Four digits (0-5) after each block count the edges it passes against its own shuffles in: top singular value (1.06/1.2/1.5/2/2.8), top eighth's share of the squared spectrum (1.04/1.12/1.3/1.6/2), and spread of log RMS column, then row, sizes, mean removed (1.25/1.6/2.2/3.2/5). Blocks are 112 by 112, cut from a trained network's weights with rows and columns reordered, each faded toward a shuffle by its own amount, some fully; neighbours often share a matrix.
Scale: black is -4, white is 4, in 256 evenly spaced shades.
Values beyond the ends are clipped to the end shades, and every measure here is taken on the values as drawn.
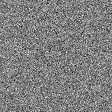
1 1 0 0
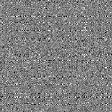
4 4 2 3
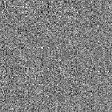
3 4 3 3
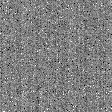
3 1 0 1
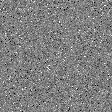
0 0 0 0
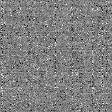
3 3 3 0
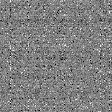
3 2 2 0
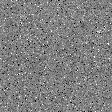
0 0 0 0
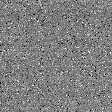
1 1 1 0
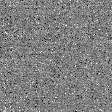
2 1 1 0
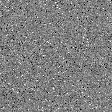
0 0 0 0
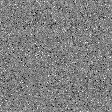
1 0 0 0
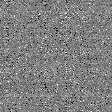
2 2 1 0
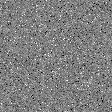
0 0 0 0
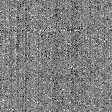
3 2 0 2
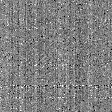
4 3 1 2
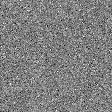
1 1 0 0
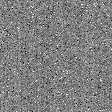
1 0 0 0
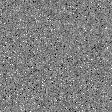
1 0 0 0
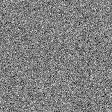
0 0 0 0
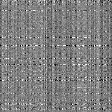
5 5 2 4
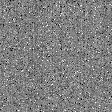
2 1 0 0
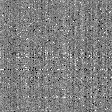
4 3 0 2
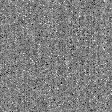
2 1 0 0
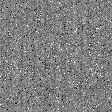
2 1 0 0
